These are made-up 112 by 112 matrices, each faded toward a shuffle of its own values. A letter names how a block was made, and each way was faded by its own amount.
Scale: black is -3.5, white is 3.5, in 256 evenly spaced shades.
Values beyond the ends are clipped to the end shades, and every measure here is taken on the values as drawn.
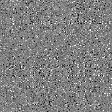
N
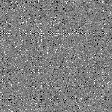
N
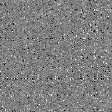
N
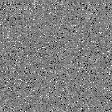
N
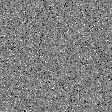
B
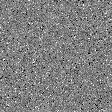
B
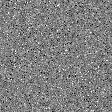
B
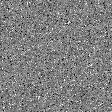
B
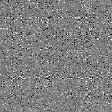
N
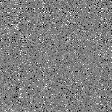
N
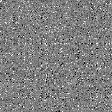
N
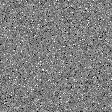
B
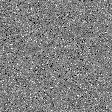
B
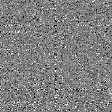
N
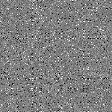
N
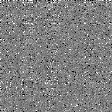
N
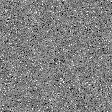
B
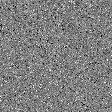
B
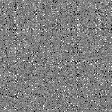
N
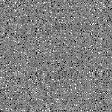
N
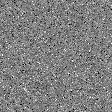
B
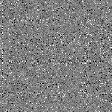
N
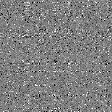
N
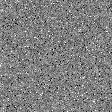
B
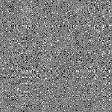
N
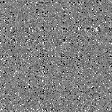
N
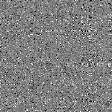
N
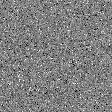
B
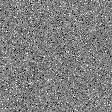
B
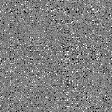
N
